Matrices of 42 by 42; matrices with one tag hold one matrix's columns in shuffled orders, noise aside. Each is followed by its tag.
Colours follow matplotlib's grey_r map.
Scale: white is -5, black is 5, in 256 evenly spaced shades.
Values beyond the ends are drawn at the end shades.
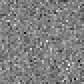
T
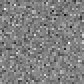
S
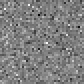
S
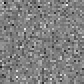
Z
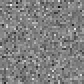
Z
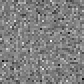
T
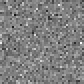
S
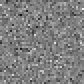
S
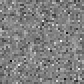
T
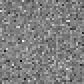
T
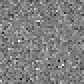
T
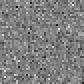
Z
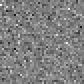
S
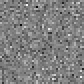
Z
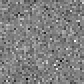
T
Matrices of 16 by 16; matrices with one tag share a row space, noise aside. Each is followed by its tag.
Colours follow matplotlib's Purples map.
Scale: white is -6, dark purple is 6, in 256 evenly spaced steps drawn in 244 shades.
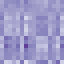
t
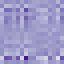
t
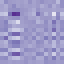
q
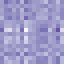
t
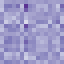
t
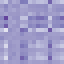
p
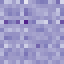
t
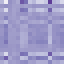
p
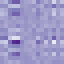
q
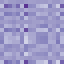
t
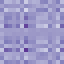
t
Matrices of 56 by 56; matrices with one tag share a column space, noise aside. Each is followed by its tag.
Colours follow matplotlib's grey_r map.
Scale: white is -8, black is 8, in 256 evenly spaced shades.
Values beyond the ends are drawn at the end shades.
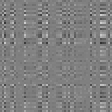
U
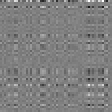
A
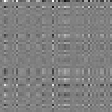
A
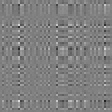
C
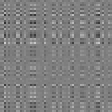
U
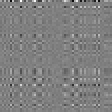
A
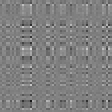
C
